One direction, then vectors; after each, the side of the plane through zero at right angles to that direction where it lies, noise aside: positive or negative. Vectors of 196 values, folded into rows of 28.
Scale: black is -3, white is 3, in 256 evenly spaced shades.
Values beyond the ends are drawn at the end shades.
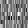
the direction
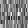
positive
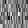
positive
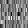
negative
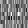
positive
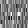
positive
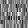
positive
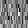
positive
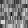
negative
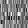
positive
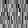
positive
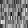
negative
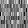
positive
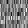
negative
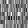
positive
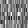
positive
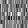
positive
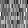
negative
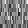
negative
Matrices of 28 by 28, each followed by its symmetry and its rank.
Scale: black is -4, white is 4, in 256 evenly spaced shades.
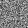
antisymmetric, full rank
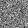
neither, full rank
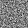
antisymmetric, full rank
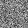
antisymmetric, full rank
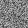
neither, full rank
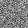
neither, full rank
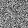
antisymmetric, full rank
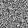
antisymmetric, full rank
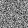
neither, full rank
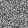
neither, full rank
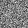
neither, full rank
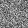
neither, full rank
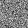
neither, full rank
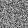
antisymmetric, full rank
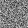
neither, full rank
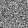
antisymmetric, full rank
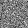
neither, full rank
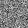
antisymmetric, full rank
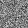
antisymmetric, full rank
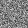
neither, full rank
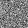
neither, full rank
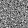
antisymmetric, full rank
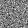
antisymmetric, full rank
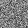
neither, full rank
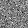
antisymmetric, full rank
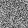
neither, full rank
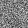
antisymmetric, full rank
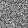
neither, full rank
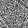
antisymmetric, full rank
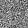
antisymmetric, full rank
